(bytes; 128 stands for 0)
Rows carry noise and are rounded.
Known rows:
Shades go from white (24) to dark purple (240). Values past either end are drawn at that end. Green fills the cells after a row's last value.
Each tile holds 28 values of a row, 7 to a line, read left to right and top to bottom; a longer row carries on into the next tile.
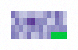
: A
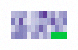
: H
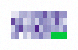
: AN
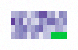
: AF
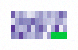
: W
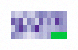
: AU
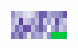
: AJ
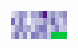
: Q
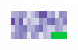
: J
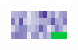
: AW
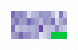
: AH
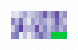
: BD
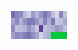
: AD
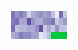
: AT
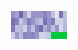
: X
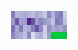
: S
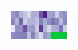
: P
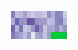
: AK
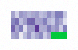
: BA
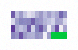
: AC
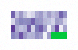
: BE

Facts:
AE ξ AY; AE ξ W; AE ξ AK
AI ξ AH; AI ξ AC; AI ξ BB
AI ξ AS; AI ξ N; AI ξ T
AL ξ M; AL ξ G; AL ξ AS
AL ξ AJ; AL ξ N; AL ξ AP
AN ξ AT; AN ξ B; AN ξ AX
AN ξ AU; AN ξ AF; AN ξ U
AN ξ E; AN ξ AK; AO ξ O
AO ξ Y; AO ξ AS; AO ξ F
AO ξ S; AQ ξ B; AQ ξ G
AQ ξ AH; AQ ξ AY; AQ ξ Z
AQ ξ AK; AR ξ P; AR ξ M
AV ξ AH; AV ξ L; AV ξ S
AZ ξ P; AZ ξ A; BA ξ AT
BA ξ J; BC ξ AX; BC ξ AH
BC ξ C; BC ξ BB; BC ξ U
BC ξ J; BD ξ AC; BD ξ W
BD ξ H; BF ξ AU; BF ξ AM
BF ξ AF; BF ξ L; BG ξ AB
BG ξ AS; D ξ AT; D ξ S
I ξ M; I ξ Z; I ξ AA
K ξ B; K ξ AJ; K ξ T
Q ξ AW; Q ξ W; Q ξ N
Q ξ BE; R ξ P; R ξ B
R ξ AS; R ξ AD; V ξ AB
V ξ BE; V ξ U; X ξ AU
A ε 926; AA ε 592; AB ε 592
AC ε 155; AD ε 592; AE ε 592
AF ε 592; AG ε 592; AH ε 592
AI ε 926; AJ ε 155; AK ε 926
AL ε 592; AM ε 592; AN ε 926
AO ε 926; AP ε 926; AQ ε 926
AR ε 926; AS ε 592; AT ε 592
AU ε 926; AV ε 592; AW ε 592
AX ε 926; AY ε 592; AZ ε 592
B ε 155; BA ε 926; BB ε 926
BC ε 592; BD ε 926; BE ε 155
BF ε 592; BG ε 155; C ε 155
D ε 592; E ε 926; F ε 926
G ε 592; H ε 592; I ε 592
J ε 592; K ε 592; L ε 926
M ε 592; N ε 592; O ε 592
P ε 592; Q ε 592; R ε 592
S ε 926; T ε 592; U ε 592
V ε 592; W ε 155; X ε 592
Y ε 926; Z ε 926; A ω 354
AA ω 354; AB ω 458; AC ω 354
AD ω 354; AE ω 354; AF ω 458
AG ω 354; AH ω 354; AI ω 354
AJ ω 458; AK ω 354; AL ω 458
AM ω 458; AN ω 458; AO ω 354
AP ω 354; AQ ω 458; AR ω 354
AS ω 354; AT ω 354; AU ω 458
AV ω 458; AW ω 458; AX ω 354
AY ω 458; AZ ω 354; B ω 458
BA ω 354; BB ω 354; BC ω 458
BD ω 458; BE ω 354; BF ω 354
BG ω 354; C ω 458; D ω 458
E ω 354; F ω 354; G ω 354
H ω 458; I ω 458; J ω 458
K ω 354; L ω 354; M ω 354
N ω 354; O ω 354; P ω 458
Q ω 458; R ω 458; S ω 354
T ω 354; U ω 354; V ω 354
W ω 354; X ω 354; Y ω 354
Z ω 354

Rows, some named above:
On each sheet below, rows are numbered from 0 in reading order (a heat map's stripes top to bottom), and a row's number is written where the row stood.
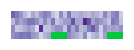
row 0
M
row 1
S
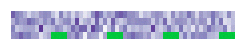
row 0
AS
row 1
C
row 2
N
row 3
AE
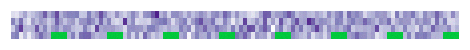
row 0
BD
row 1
AZ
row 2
AV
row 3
AO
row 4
AJ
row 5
L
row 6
AH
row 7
K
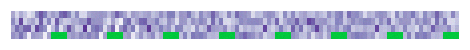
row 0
C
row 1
BG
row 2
BA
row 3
K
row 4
N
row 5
E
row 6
T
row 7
K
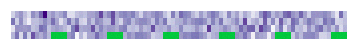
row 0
AL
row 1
AQ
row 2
AG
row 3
AA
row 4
C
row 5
X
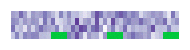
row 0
V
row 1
B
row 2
U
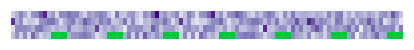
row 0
D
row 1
O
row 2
I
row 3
BC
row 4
M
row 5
S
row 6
AI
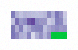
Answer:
Z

